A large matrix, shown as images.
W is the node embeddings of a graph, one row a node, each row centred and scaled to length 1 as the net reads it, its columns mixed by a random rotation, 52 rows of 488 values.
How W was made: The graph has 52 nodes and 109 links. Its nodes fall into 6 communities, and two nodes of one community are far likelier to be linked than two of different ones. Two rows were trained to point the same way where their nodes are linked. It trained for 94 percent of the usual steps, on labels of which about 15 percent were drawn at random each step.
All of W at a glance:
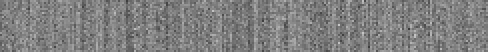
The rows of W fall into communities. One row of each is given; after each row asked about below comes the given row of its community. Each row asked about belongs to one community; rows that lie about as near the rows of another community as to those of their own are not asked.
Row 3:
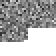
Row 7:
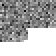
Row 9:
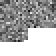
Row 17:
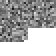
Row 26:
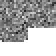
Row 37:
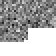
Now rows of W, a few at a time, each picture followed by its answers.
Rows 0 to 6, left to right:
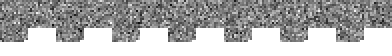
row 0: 9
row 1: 3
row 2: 7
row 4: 26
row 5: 26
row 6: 26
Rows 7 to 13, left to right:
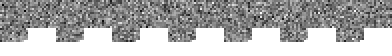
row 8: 37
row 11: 3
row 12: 7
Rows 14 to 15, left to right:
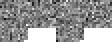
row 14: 9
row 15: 3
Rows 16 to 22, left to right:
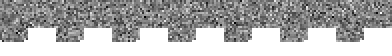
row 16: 26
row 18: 26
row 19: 9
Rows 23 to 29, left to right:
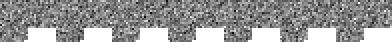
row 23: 3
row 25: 17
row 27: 17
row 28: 26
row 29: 37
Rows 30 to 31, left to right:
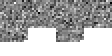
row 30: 17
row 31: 3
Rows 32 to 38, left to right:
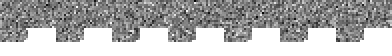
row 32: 7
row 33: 9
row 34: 3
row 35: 3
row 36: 17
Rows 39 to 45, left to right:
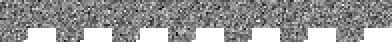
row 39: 9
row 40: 37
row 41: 17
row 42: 17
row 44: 26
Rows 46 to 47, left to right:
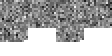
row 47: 9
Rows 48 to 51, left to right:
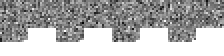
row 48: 9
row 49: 17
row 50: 17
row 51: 9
